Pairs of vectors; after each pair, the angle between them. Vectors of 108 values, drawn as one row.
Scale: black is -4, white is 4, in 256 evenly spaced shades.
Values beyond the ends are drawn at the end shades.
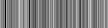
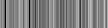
nearly parallel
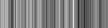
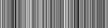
partly aligned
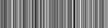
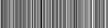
partly aligned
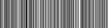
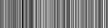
partly aligned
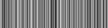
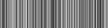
partly aligned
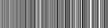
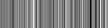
partly opposed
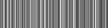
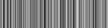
nearly opposite
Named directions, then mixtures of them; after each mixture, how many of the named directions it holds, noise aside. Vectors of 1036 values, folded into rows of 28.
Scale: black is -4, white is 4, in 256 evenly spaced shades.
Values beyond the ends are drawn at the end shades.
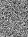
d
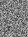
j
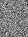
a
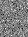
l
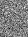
two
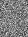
one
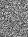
one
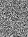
two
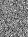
three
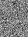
two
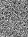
one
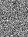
two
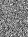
three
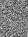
three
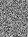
two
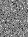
one
